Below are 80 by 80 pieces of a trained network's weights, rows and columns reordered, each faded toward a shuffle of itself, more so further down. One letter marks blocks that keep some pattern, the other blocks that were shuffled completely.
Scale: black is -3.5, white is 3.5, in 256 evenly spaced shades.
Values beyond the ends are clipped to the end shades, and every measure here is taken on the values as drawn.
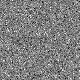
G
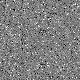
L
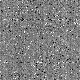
G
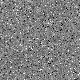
L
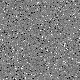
L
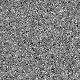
L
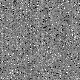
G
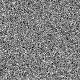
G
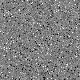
L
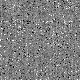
G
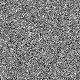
L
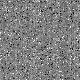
G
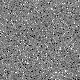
L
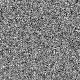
L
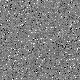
L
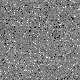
G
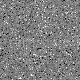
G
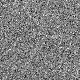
L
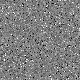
L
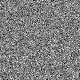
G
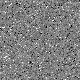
L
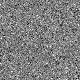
L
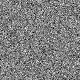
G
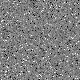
L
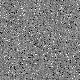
L
